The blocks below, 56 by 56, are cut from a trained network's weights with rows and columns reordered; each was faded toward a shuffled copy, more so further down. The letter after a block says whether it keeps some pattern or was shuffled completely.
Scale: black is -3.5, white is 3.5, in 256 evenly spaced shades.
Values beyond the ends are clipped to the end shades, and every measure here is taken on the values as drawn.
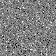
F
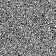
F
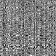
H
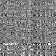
H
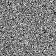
F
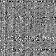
H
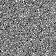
F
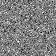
F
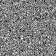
F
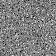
F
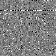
H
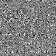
H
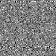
H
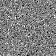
F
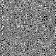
H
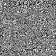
H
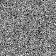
F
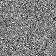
F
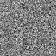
H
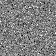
F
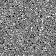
F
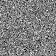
F
